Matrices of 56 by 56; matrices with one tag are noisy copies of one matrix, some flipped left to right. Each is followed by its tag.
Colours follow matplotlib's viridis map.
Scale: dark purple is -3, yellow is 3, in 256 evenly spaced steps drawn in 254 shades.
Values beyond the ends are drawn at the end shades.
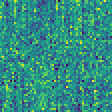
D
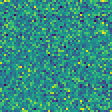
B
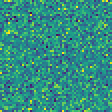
B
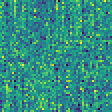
D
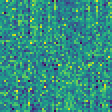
D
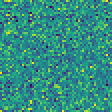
B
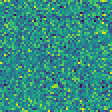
B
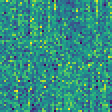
D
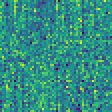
D
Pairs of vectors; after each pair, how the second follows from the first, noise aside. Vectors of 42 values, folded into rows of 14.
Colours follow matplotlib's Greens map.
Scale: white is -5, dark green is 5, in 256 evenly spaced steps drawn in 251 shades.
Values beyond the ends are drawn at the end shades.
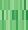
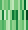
scaled up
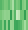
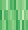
shuffled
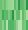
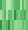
reversed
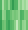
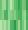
reversed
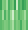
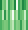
scaled up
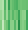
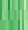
reversed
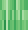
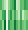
scaled up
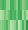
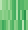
shuffled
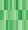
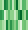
scaled up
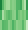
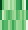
scaled up
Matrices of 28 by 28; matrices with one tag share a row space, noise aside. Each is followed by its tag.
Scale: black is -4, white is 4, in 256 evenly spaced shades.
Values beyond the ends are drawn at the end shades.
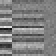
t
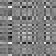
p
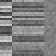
t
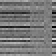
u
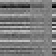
u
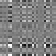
p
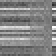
u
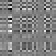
p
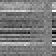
u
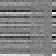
u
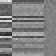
t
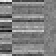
t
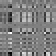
p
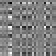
p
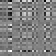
p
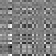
p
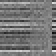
u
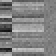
t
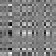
p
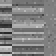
t
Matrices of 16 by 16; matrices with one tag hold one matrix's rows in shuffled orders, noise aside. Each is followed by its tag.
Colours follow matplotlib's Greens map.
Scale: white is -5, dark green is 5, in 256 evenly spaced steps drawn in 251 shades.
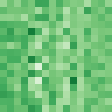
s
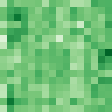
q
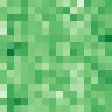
q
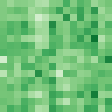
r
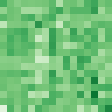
r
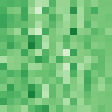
s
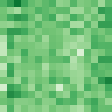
q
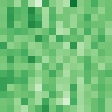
s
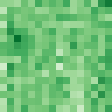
q
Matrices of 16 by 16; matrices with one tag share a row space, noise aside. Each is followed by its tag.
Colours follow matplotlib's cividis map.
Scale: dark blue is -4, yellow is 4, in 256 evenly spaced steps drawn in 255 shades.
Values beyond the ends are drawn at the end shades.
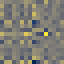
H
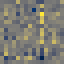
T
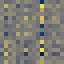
T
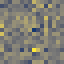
H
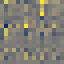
T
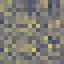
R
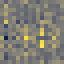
T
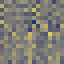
R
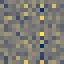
T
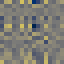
H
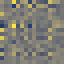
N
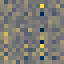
T
